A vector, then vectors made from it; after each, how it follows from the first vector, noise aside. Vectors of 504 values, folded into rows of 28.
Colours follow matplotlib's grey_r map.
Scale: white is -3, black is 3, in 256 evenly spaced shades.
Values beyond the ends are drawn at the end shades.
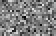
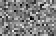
reversed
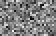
reversed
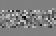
partly zeroed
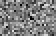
reversed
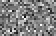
sign-scrambled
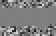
partly zeroed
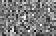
sign-scrambled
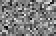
wrapped around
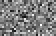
sign-scrambled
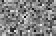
sign-scrambled
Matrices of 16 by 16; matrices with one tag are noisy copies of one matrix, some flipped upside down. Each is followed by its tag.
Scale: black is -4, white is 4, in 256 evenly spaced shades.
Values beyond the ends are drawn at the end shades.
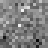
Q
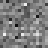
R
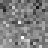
Q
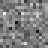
R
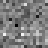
R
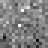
Q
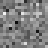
R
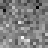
Q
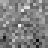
Q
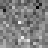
Q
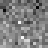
Q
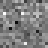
R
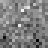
Q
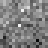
Q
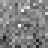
Q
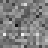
R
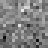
Q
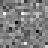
R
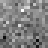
Q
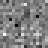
R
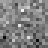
Q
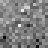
Q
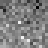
Q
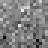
Q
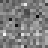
R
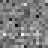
R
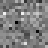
R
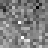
Q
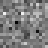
R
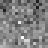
Q
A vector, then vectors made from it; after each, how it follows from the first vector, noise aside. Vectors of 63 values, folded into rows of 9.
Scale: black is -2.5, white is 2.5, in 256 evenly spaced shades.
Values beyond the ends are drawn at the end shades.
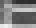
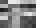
wrapped around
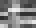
wrapped around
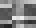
wrapped around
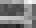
reversed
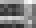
reversed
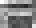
wrapped around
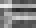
wrapped around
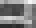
reversed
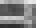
reversed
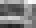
reversed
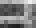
reversed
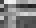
wrapped around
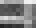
reversed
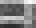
reversed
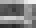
reversed
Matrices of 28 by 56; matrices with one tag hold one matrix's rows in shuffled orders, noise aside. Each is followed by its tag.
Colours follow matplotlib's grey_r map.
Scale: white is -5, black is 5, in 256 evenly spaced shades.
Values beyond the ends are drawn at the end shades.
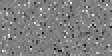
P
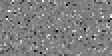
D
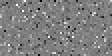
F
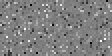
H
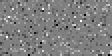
D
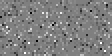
H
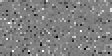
D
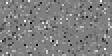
H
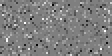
H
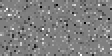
D
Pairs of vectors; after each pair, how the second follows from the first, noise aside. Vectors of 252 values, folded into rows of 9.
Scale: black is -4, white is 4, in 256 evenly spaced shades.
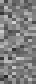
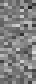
reversed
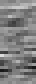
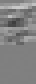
partly zeroed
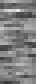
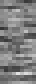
reversed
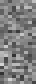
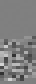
partly zeroed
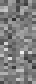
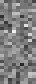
reversed
